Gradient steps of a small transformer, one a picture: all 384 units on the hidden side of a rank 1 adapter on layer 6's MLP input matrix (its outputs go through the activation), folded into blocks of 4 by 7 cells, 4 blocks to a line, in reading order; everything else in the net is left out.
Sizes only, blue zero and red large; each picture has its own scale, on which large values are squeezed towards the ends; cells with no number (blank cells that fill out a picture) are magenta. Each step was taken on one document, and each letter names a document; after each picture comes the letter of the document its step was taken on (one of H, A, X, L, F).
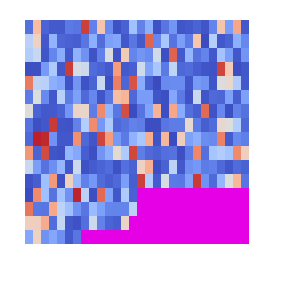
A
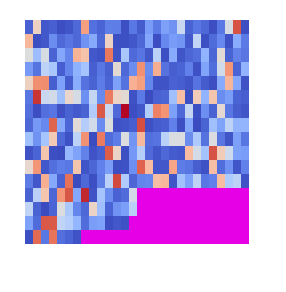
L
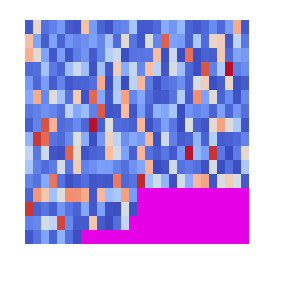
A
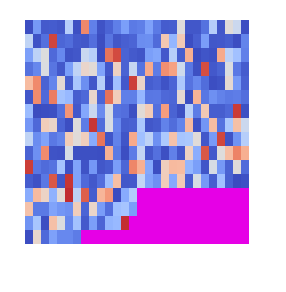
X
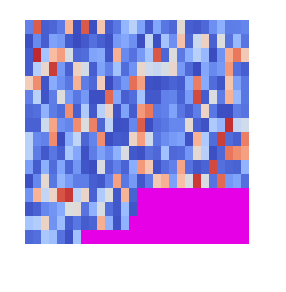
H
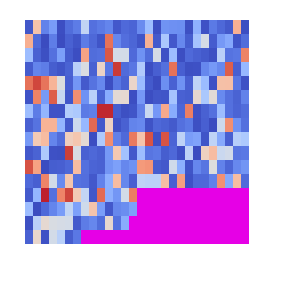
L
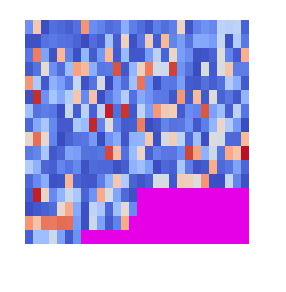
A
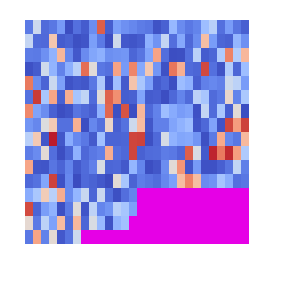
X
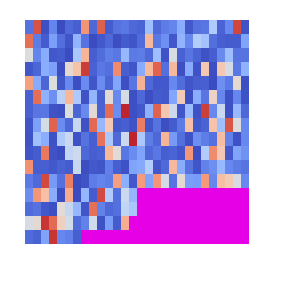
L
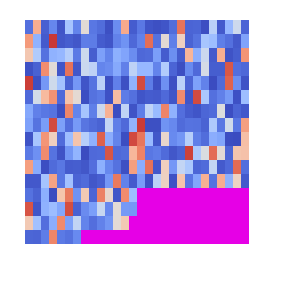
X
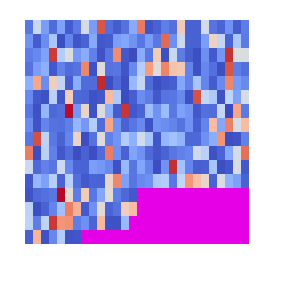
H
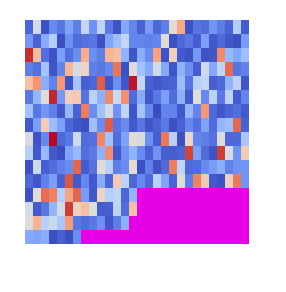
A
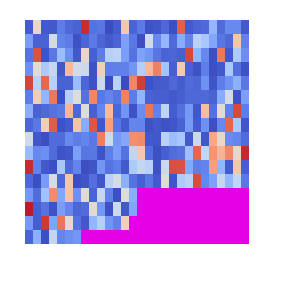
X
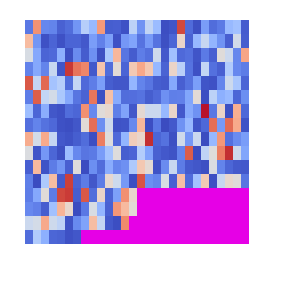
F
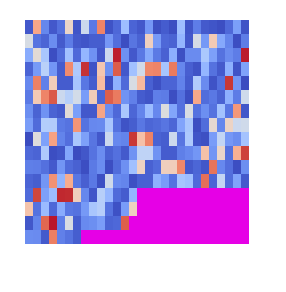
X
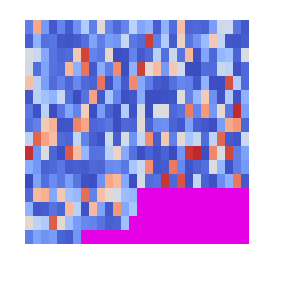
F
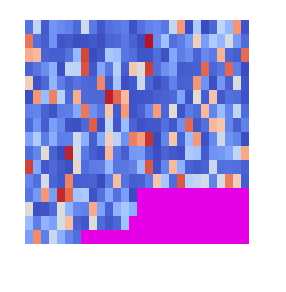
L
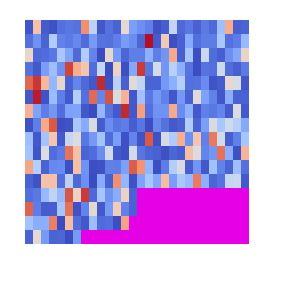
A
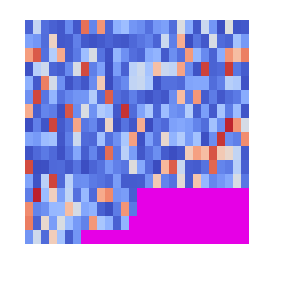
H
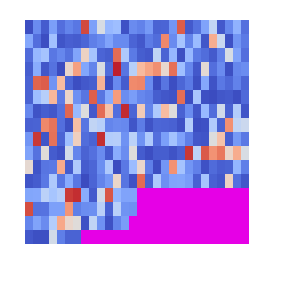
X
